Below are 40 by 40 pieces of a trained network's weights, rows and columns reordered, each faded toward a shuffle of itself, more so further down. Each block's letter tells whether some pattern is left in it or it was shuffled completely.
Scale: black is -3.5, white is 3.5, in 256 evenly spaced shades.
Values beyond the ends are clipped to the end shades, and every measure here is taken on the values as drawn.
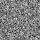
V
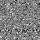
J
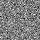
J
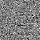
J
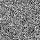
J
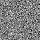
J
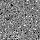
V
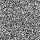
J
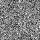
J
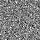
V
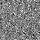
V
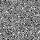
V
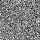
V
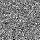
J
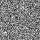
J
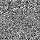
J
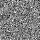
V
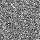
V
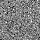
J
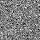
V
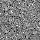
V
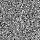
V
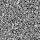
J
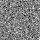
J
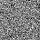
V
